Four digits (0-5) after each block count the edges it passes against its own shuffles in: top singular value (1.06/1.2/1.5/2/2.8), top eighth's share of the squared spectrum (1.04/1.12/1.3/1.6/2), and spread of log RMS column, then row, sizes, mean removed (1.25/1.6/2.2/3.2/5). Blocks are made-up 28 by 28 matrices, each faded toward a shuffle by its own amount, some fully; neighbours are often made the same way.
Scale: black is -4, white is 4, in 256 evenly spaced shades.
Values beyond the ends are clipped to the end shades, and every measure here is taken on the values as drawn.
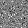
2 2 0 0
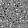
0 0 0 0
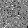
2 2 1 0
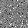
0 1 0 0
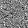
0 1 1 0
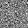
2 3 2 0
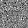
2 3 1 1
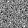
0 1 0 0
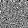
2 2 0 0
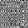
3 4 2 2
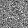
0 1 0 0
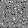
0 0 0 0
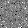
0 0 0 0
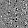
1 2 2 0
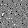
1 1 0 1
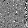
2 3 2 0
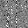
2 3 2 0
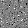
0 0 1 0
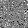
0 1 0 0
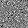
0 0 0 0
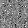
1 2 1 0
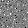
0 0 0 0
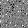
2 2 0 0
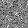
1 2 0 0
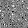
2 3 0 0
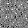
3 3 1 0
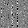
3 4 2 0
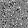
0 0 2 0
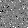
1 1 0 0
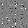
3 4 1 1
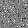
1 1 0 0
